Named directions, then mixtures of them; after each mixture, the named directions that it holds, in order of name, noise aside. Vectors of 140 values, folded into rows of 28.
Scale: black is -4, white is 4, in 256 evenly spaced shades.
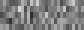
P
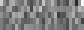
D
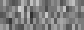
P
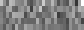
D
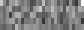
D, P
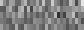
D, P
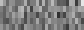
D, P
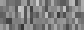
D, P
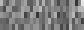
D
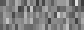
D, P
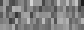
D, P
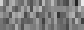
D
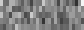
D, P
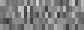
D, P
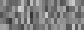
P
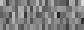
D, P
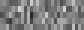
P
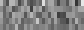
D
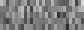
D, P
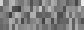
D, P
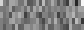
D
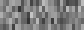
D, P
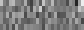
D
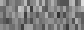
D, P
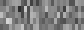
P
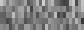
D, P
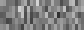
D, P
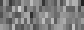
D, P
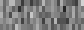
D, P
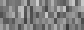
D, P
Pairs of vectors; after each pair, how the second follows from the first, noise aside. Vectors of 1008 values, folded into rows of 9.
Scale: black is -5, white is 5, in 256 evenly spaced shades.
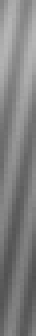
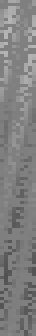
partly zeroed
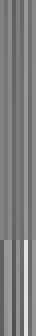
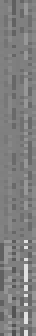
partly zeroed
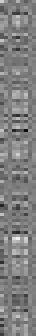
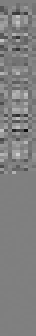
partly zeroed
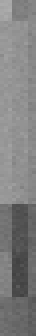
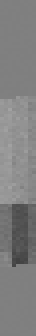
partly zeroed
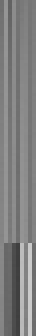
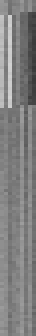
wrapped around
